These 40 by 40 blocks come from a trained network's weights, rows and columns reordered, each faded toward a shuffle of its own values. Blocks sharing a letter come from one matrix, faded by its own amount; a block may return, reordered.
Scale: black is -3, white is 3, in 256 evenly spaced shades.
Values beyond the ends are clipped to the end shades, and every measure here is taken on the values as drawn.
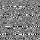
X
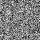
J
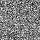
J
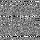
X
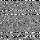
X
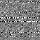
X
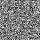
J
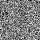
J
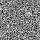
J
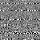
X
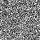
J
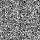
J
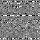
X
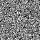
J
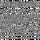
X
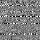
X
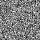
J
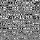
X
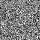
J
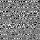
X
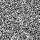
J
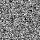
J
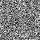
J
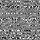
X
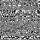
X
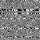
X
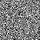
J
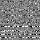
X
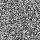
J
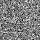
J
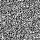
J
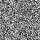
J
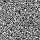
J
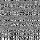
X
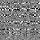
X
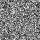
J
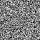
J
